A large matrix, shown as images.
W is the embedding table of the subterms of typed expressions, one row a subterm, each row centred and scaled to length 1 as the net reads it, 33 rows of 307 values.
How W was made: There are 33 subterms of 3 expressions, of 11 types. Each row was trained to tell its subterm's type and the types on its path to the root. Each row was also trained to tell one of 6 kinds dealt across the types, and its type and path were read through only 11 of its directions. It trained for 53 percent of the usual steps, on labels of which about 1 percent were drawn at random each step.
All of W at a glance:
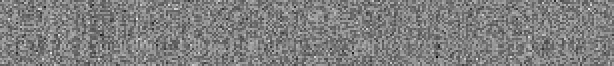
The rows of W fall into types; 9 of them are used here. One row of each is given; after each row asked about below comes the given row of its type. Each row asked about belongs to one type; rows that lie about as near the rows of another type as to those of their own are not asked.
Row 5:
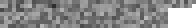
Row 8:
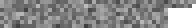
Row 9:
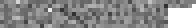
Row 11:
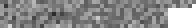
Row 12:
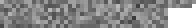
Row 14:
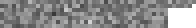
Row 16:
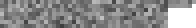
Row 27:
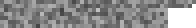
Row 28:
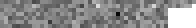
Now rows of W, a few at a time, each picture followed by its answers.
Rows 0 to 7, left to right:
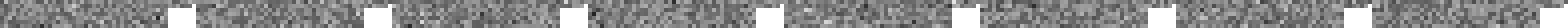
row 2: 28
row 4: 14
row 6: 11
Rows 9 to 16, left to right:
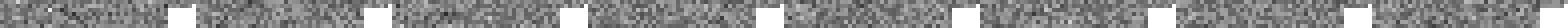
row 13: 11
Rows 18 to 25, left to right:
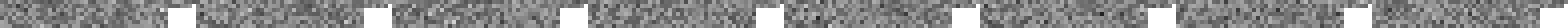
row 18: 28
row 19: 8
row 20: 27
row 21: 9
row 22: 8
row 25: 14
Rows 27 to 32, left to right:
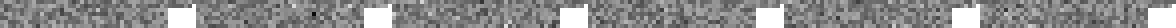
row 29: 27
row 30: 12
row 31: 8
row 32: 11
